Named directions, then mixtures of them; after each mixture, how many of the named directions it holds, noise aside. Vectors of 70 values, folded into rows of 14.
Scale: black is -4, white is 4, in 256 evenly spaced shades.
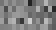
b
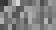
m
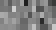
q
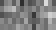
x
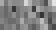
two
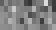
three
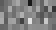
two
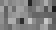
one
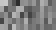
one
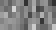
one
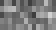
one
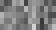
three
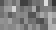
two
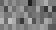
one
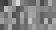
one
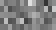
two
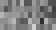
three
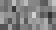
three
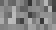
three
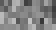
three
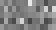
one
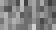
three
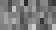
one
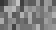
two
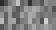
two
